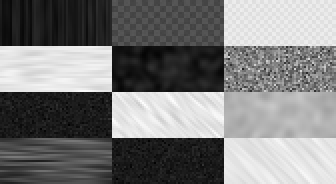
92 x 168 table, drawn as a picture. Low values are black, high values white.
It is made of 4 by 3 panels. Panel 1,1: very low, streaked downward, faint in contrast. Panel 1,2: low, checkered, faint in contrast. Panel 1,3: very high, checkered, faint in contrast. Panel 2,1: very high, streaked across, faint in contrast. Panel 2,2: very low, blotchy, faint in contrast. Panel 2,3: middling, fine-grained, strong in contrast. Panel 3,1: very low, fine-grained, faint in contrast. Panel 3,2: very high, slanting down to the right, faint in contrast. Panel 3,3: high, blotchy, faint in contrast. Panel 4,1: low, streaked across. Panel 4,2: very low, fine-grained, faint in contrast. Panel 4,3: very high, slanting down to the right, faint in contrast.
